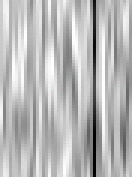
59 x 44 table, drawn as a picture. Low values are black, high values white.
Ninth with the lowest average: bottom right. Odd lines: column 32. Histogram: skewed, a long tail of low values. Average level on the scale: 70%. Grain: streaks running down. Calmest part: bottom middle.
